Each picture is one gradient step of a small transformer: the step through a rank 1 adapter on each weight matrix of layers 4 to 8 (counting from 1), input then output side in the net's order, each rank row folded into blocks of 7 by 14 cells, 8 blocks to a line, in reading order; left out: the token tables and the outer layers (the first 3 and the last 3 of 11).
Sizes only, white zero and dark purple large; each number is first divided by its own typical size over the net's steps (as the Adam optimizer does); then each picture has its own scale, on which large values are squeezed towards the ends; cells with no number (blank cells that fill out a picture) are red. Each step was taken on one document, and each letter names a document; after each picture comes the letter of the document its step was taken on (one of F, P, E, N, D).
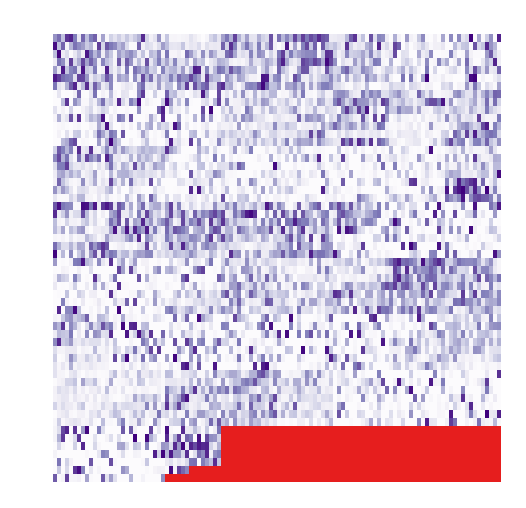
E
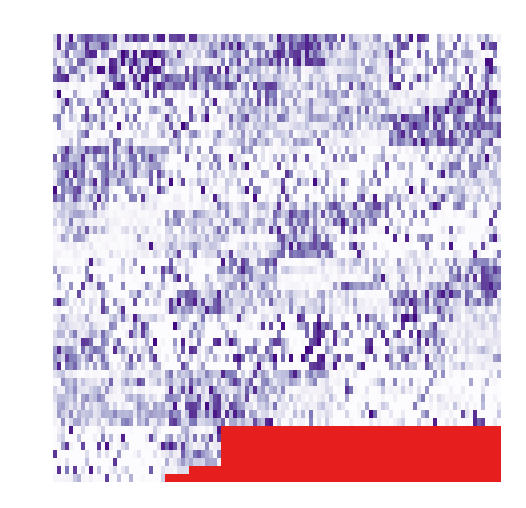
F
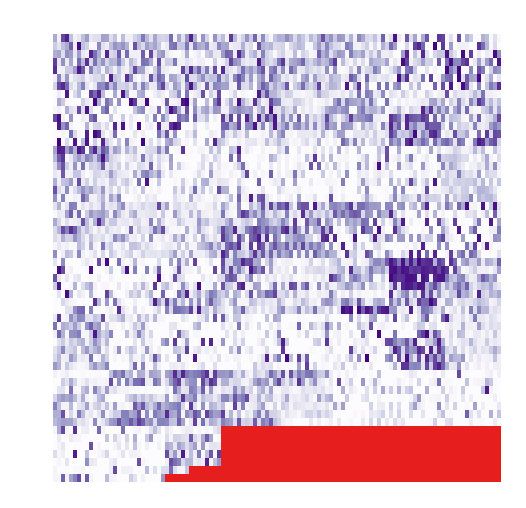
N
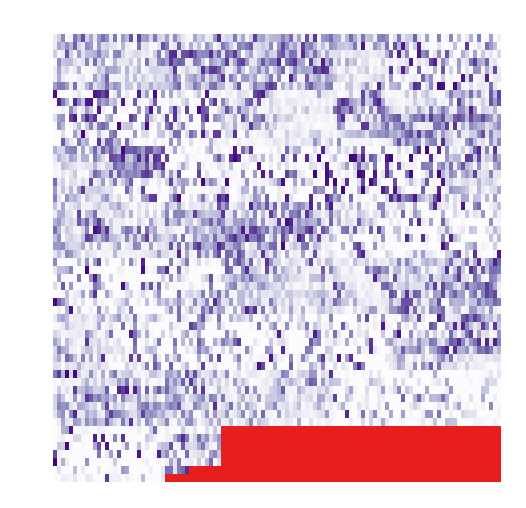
F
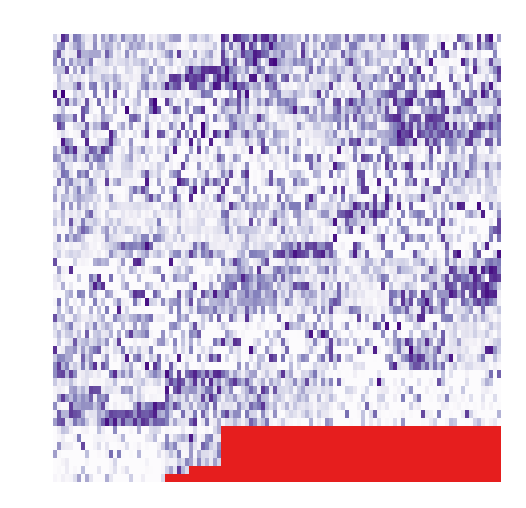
F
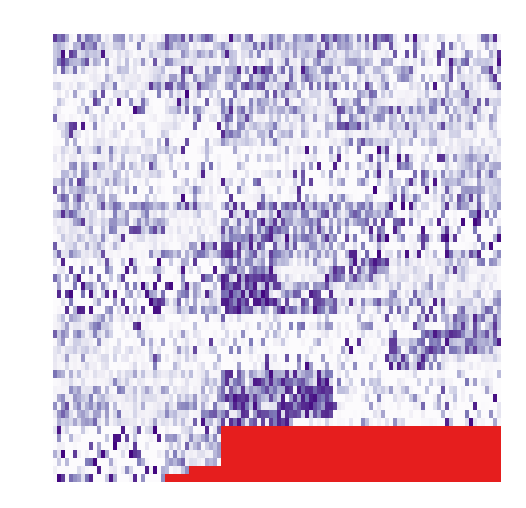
N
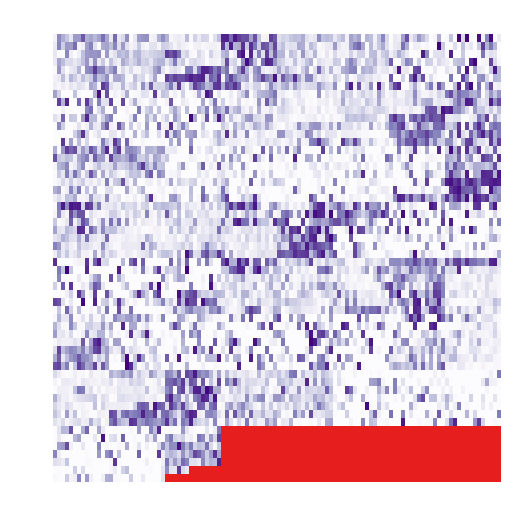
F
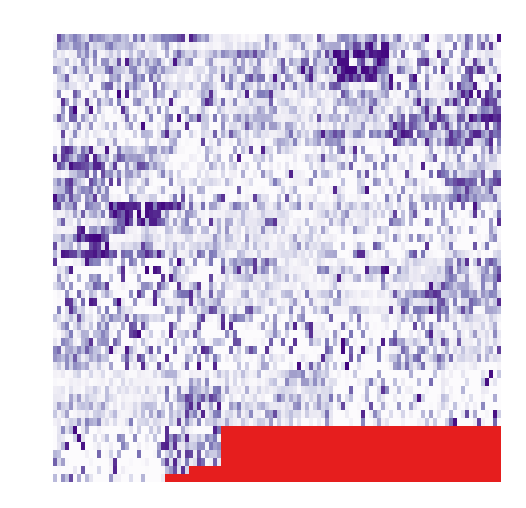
F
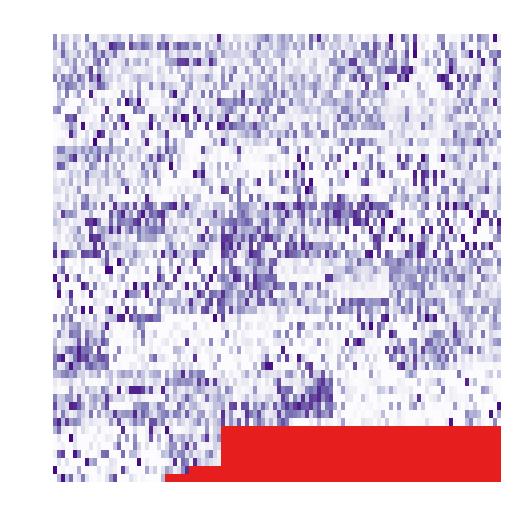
N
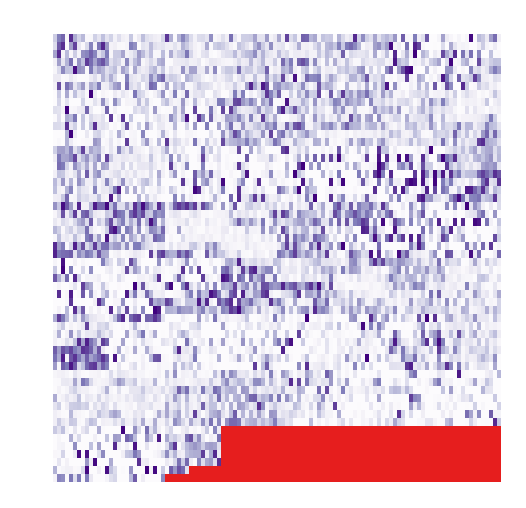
N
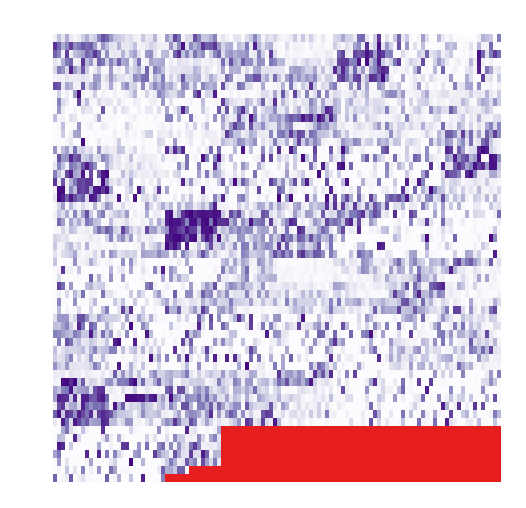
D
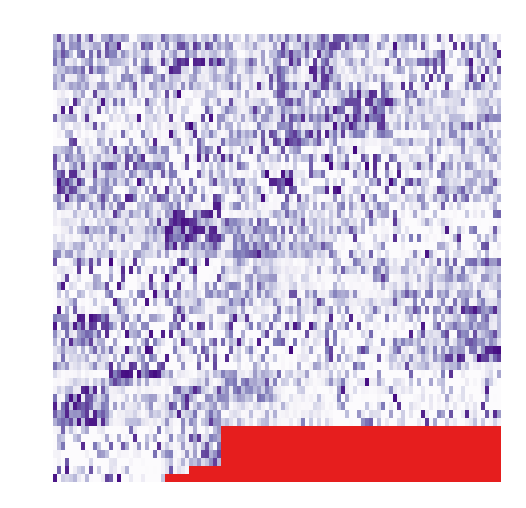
D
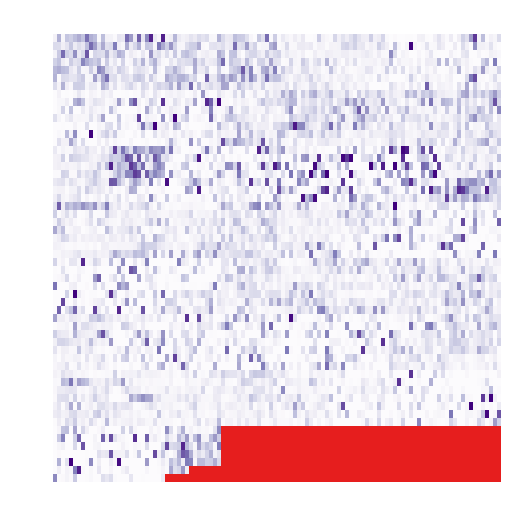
E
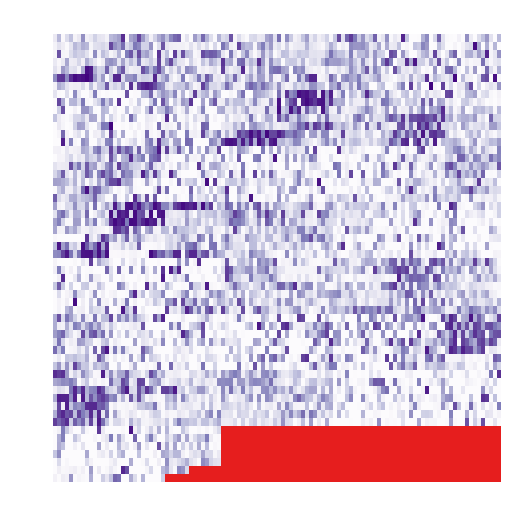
D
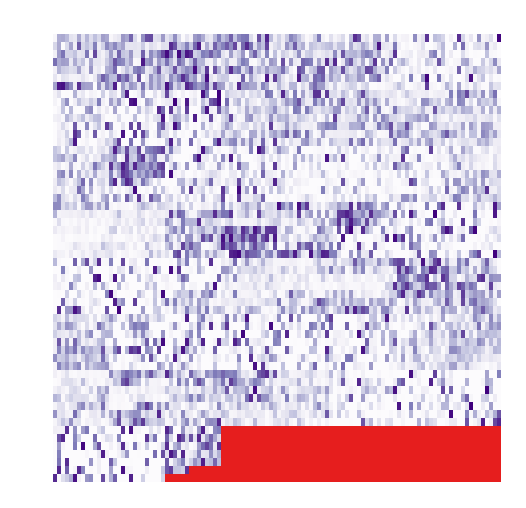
E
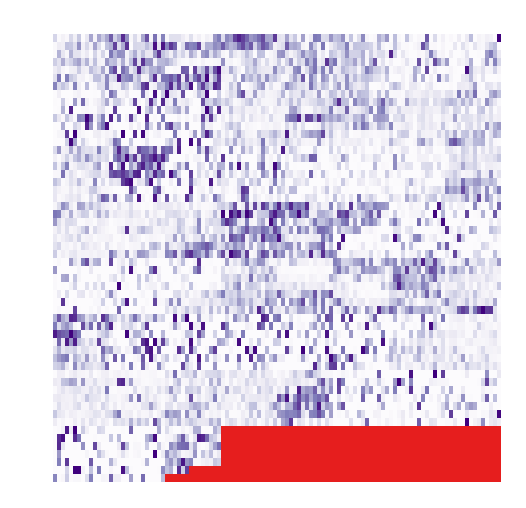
E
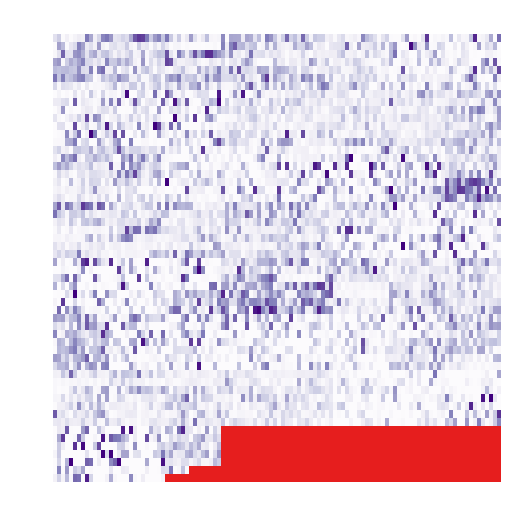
E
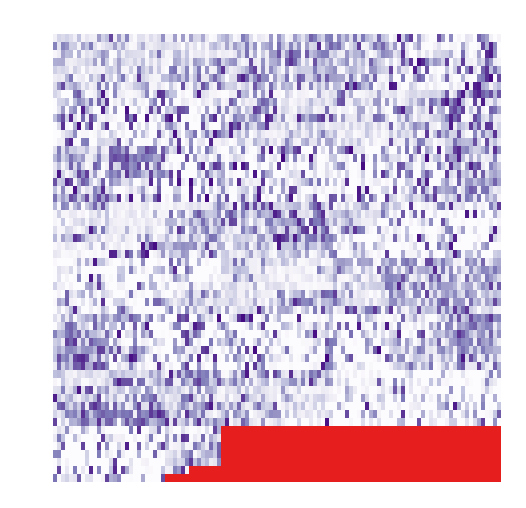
F
